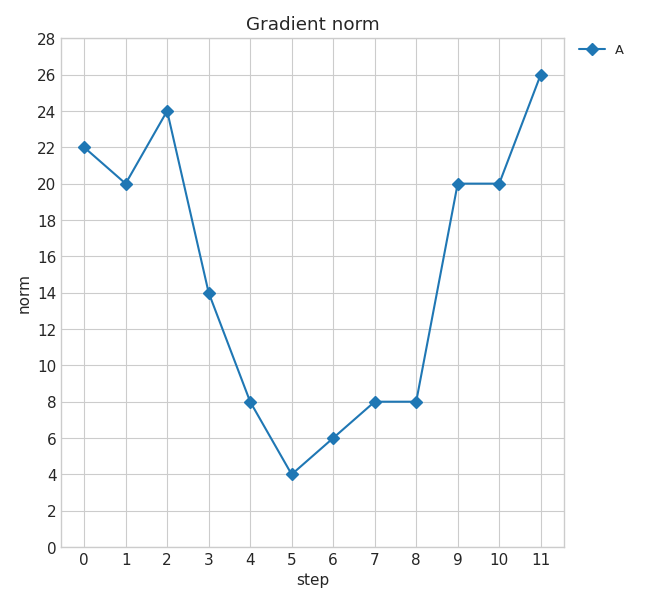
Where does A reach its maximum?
11
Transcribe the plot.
Title: Gradient norm
x-axis: step, ticks 0 1 2 3 4 5 6 7 8 9 10 11
y-axis: norm, ticks 0 2 4 6 8 10 12 14 16 18 20 22 24 26 28
Legend: A
Values:
A: 22 20 24 14 8 4 6 8 8 20 20 26
